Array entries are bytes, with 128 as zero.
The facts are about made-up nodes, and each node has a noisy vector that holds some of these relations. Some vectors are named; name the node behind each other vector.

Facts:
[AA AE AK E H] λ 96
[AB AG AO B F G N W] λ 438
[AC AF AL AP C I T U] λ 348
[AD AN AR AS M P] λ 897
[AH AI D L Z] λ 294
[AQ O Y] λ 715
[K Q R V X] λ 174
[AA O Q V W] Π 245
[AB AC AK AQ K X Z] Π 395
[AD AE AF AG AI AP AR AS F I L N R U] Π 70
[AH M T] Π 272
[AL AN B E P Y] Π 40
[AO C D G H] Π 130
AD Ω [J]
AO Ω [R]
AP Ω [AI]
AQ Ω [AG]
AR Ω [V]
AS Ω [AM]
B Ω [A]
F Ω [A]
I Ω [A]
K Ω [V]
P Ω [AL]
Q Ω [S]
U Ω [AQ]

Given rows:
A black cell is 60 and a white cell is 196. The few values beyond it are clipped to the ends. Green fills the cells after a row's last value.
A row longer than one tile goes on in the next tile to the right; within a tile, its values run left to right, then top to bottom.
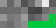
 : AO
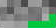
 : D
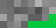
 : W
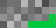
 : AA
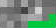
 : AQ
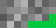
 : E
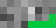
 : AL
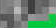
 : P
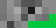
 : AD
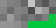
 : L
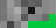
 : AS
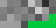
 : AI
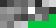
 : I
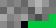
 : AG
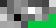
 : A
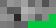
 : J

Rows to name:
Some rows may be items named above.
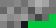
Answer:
AG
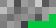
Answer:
V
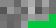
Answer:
AC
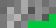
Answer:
AE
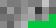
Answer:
C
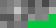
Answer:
AN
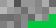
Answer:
X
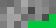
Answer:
AE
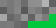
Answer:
AB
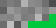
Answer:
AK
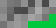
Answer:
O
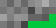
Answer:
N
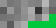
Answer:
C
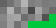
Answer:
AE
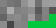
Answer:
AF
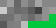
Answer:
Q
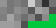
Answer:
AI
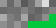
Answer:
G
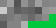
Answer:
Q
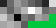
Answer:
A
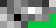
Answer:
A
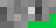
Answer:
T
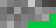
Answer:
Z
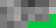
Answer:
M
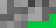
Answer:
Y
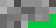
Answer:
K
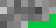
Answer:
Q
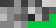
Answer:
F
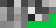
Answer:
B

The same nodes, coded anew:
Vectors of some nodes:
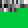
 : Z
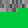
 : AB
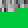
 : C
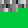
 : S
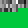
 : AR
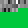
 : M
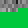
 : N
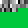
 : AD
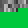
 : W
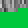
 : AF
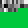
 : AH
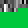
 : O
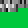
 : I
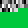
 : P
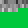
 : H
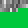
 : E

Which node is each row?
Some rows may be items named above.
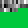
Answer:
L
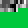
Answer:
AG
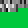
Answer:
I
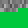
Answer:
AK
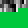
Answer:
AQ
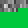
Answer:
AA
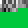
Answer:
R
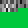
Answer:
F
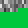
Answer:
T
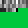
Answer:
V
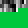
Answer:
AQ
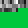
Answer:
K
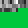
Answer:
K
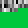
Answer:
D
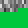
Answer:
T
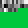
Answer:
AH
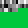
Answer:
AI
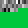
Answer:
AN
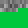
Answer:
AK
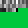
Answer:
V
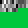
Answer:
B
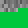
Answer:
AE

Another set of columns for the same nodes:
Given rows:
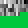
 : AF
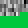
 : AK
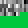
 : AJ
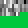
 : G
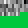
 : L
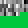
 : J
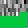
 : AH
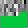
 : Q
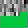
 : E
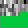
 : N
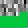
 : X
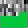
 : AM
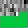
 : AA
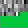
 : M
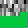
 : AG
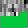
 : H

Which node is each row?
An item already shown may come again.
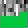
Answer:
Y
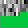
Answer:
AL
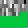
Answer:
W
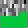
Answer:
W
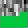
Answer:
O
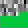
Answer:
X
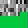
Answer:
I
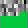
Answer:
X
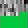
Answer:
AE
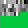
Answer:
C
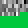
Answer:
D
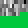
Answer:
W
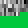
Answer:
T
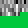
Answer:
B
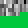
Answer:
AB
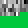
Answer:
C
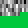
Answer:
F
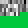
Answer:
K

